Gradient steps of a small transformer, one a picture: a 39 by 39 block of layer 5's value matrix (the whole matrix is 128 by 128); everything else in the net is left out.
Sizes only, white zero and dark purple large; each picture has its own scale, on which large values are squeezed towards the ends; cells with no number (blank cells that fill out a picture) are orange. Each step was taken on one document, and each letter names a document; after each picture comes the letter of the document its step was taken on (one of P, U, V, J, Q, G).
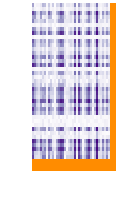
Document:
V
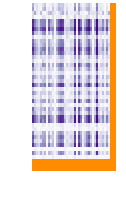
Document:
V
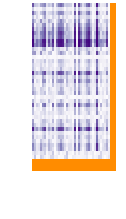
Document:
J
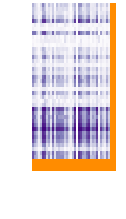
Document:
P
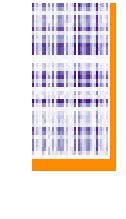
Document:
J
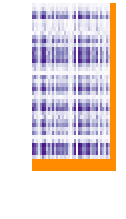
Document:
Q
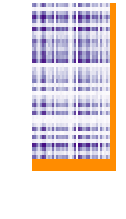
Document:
Q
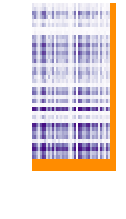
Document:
Q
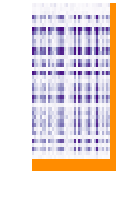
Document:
J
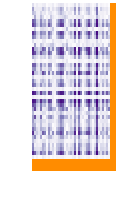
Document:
V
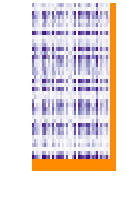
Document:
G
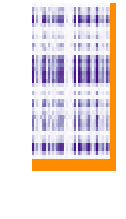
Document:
G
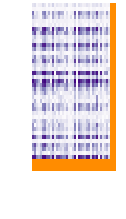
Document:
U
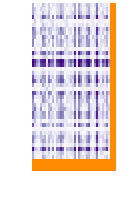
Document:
J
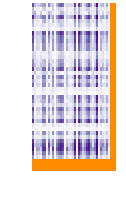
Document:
V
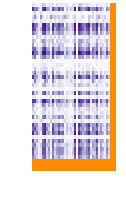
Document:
G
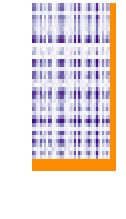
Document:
V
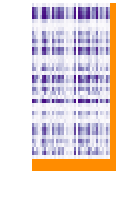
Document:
P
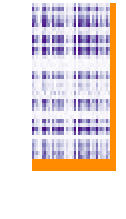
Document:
P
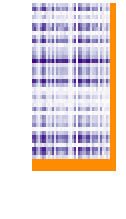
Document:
Q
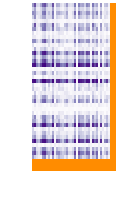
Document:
U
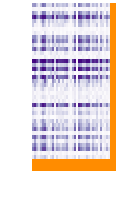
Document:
Q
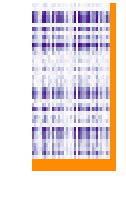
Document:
G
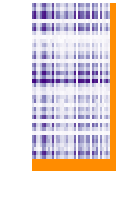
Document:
U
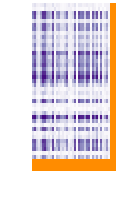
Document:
U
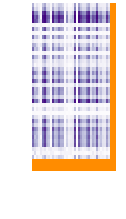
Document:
G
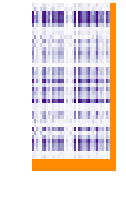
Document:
P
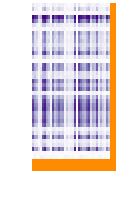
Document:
P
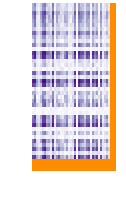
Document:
U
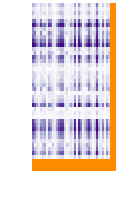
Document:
J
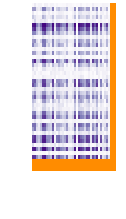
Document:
U
